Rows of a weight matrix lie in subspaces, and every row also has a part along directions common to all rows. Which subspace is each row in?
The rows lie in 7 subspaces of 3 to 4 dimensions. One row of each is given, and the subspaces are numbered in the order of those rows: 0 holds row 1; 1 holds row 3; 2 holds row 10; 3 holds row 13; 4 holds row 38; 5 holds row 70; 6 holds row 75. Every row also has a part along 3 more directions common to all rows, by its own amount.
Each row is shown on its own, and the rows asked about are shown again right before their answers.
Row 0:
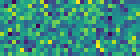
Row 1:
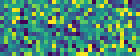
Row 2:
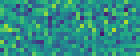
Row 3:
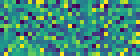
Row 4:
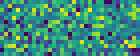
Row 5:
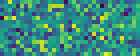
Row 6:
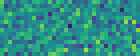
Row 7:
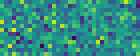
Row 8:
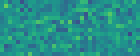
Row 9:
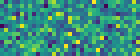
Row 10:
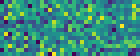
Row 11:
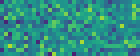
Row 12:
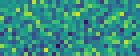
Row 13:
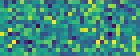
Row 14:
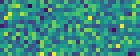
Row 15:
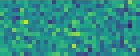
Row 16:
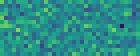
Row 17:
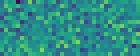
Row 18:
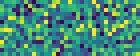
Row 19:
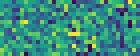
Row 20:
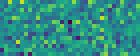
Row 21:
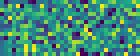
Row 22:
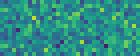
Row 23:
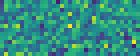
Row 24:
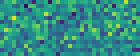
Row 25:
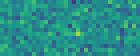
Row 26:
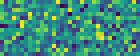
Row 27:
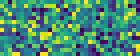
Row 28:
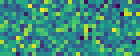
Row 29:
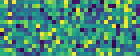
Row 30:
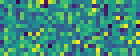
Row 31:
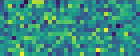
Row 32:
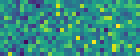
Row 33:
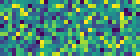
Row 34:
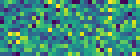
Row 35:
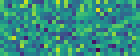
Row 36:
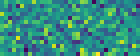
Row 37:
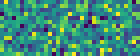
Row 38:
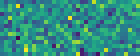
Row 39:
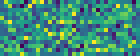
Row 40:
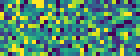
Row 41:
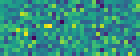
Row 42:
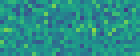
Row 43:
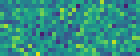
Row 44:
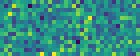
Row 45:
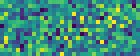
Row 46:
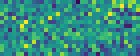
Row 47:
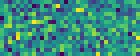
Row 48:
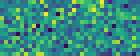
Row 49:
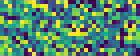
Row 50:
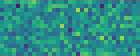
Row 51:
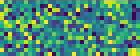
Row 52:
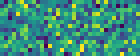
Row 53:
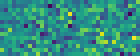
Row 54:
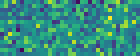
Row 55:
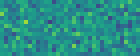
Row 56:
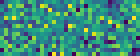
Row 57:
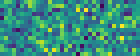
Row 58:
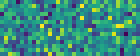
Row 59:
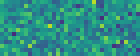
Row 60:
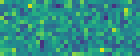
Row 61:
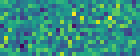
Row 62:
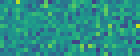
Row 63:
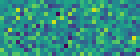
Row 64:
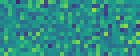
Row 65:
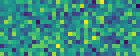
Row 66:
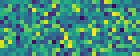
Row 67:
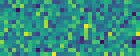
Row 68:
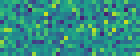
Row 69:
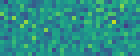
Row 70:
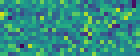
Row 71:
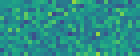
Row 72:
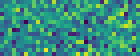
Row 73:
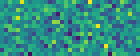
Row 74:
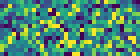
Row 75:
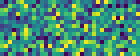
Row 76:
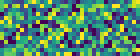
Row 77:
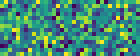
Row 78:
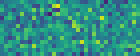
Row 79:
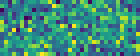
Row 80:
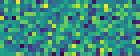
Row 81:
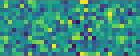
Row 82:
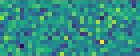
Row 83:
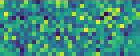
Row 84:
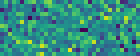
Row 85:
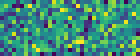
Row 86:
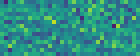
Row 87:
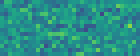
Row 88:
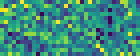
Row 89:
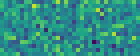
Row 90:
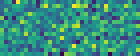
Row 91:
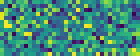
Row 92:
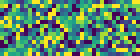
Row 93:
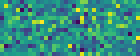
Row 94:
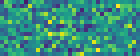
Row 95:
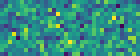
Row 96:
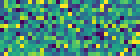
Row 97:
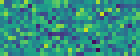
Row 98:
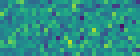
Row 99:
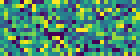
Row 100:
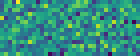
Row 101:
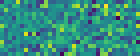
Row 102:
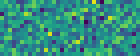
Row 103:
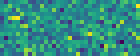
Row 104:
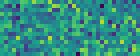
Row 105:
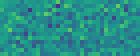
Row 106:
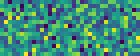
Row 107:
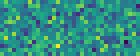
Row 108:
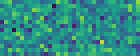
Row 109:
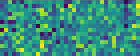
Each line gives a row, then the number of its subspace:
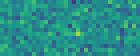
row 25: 0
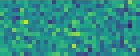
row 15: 0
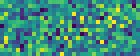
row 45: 5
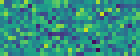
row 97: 5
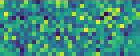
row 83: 5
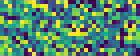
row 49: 0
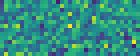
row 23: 1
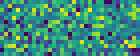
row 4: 2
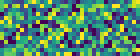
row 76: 6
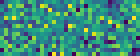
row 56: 2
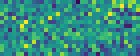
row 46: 0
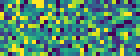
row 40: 5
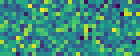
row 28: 2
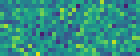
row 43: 3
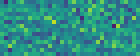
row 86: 3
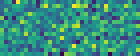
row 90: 1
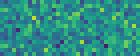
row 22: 0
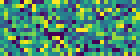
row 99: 5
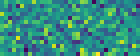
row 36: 4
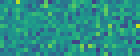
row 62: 1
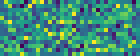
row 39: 5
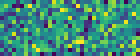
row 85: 2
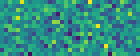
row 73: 4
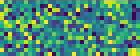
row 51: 2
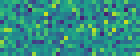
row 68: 6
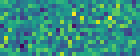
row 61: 5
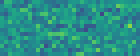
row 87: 5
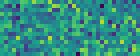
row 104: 4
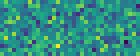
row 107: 0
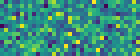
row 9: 1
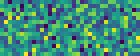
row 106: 4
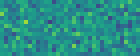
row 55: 0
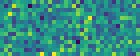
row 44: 2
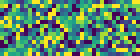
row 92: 6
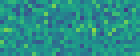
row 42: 6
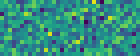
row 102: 0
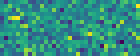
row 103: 4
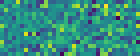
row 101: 1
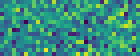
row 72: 0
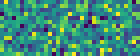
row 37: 1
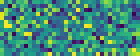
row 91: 2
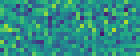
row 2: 6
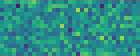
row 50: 4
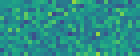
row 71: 0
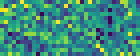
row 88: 3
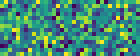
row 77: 6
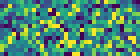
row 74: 6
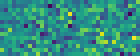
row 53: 3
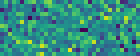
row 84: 3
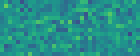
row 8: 4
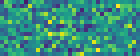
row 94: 5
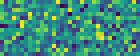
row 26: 1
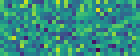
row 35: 5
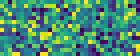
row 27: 3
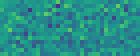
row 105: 6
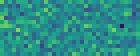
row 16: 2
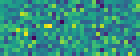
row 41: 0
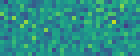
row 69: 0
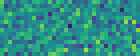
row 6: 1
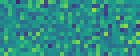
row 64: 1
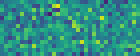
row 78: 2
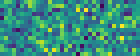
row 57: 4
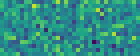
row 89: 5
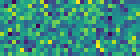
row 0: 3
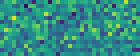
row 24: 6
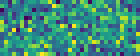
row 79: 3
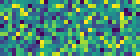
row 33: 2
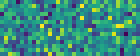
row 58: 5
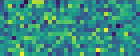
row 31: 5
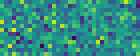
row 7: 3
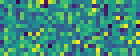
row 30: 1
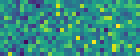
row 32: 5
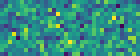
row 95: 6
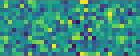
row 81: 4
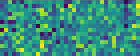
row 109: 3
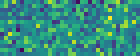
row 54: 3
